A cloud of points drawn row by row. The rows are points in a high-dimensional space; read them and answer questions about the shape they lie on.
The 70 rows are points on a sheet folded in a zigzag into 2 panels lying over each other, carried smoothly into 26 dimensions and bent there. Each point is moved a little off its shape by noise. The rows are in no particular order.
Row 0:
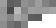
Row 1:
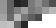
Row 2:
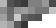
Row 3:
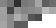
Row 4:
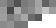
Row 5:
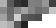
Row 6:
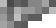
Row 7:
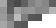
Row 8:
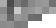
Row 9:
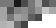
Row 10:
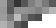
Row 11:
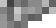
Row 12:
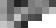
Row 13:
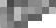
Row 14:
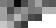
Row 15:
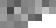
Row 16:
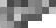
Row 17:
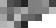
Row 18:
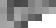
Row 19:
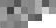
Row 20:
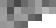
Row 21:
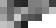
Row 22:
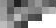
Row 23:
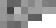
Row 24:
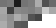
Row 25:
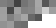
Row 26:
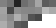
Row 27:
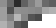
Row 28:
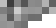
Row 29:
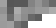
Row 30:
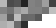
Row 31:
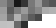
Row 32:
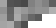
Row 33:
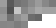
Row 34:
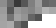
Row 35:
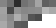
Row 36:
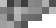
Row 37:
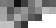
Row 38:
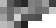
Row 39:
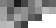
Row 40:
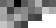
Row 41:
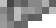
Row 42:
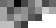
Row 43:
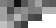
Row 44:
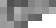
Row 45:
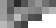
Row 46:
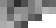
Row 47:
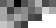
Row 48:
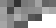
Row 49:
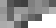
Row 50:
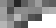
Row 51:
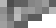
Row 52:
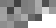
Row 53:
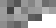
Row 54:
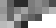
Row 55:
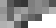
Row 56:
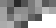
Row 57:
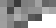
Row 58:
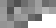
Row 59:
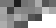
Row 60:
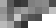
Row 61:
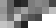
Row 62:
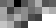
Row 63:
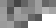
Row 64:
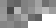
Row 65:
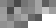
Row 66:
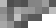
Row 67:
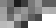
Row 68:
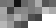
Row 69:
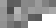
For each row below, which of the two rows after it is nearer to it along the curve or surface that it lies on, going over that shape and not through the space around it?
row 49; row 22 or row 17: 17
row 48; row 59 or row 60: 59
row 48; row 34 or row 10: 10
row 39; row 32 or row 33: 32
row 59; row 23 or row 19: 23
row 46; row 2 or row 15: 15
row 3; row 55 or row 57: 57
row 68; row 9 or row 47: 47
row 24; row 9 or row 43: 43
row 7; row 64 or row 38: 38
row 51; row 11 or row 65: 11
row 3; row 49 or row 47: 47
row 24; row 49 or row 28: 49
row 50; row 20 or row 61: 61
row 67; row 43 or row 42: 42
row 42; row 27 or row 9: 9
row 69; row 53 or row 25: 53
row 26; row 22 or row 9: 22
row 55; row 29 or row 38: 29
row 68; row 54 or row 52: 54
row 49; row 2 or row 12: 12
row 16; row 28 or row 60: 60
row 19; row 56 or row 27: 56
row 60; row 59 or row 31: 31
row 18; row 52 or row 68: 52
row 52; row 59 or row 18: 18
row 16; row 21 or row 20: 21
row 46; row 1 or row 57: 1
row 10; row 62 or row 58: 62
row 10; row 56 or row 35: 35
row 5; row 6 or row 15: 6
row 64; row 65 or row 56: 65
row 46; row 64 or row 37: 37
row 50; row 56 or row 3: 3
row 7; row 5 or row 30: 5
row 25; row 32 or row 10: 32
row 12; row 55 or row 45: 45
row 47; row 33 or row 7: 7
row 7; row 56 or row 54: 54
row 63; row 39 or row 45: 39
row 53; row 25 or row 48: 48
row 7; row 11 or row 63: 11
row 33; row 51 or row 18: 18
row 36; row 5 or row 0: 5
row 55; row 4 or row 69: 4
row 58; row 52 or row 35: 52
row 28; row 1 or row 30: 30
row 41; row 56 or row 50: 50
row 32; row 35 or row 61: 61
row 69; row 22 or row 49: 22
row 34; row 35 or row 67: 67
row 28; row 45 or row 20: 20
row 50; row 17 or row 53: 53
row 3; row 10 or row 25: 10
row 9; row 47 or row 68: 47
